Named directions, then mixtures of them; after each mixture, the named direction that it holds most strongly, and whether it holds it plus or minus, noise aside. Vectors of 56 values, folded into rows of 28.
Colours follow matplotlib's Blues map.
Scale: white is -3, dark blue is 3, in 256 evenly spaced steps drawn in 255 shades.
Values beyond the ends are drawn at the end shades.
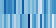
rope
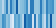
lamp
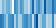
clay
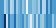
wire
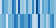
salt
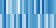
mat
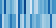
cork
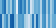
lamp, minus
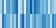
cork, minus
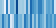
lamp, plus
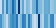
salt, plus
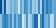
mat, plus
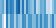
mat, minus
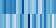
rope, plus
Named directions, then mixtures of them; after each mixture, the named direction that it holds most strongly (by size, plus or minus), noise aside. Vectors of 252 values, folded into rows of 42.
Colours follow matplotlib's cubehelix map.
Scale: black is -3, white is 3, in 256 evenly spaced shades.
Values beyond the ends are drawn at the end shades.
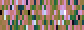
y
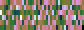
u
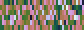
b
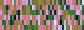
b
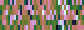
b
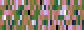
y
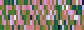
b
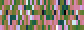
y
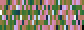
u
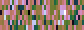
y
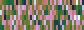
b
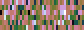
y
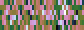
b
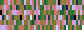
u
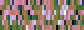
y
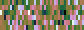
y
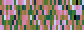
b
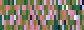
b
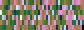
u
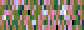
y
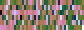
u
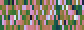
b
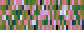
u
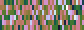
b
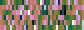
y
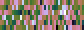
u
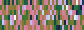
b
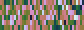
b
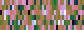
y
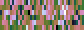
y
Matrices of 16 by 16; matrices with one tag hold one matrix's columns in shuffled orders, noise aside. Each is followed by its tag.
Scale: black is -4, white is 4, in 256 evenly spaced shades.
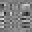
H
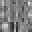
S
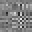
H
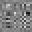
H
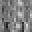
S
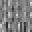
S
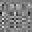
H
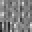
S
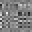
H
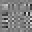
H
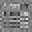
H
